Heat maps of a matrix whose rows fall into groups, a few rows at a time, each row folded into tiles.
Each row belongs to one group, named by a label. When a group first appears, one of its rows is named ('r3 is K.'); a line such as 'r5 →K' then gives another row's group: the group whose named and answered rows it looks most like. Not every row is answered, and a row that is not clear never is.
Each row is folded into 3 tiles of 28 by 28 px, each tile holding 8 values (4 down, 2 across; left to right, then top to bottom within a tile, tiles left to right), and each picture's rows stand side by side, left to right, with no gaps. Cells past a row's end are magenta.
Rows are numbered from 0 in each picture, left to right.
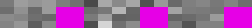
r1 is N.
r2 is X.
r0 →N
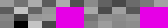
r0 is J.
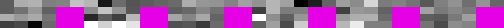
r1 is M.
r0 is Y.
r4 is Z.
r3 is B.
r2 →Y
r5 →X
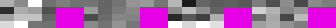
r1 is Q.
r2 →M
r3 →M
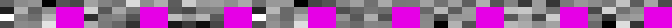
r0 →B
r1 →Q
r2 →Y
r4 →Y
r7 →J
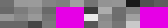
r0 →Y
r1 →B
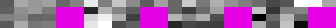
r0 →N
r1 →Z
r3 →Q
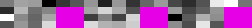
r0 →B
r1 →M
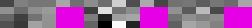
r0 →X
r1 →J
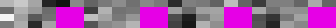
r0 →B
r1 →B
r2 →X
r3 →X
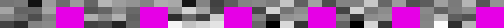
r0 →X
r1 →Y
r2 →M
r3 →J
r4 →J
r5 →N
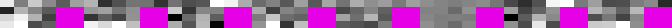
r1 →M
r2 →Q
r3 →N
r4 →Y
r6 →Q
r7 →M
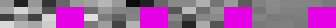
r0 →M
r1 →B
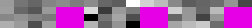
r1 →Q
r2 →M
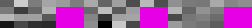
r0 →Y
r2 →Q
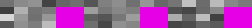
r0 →B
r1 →X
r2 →Y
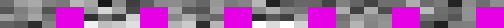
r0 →Y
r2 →N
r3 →M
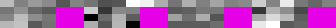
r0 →Z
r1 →Q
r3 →Z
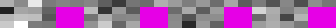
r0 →Z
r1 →N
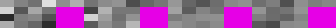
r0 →Q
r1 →B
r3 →X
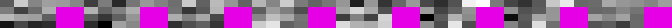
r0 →Y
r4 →M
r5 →Q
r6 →Q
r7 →Y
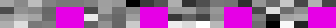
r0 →Z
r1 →B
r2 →M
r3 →J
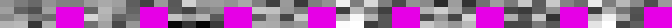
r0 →N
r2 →Y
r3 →M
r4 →Z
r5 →M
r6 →Y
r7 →Z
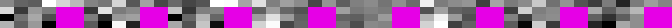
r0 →Q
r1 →J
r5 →Z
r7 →X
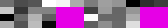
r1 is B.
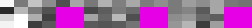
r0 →Z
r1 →Y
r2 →N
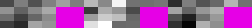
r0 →X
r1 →Z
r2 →X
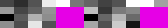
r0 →Q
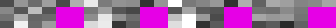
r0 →N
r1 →Z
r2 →Z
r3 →Y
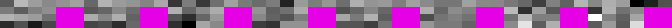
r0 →Y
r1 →Y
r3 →X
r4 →Y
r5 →Q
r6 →N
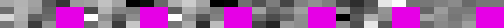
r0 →B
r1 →B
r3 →X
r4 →Q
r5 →B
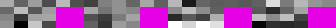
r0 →J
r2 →M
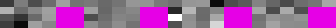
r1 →Q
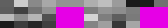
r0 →Y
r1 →B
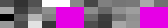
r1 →X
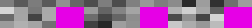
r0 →M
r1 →X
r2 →M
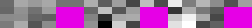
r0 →N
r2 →Z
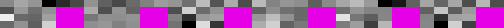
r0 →B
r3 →Z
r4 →B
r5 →J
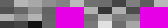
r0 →Y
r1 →N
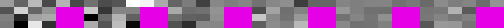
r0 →J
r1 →Q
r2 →X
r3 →B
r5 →N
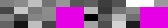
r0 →J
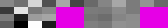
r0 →J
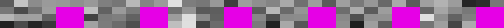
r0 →Y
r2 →Z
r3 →J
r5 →B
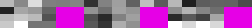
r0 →Z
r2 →M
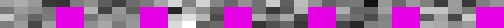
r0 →B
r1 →N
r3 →Y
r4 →X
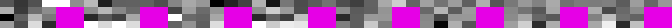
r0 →Q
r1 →M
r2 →B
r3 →M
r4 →Q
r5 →J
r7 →N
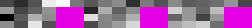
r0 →Q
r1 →B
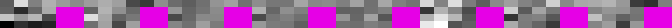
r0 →Y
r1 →B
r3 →Q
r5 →Z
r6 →Q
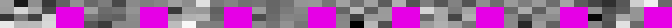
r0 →M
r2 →Z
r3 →Q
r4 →J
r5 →M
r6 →J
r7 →Q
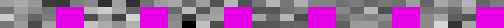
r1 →M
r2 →J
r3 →Y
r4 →N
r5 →N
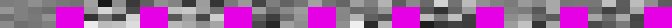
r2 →M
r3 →X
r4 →N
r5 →Y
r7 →Y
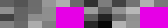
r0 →Q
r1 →X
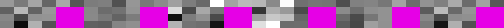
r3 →Z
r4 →X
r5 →J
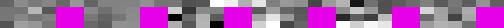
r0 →N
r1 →X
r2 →Q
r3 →Z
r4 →M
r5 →M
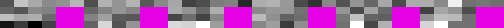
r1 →N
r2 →M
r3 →B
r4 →N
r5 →Z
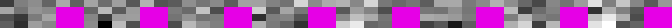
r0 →X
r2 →N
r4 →Z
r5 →Y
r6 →N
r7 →Z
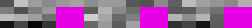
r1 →B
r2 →Y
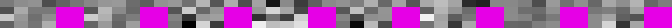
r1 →B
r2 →J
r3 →M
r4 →J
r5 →B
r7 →N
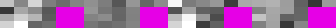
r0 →Z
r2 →Z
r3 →B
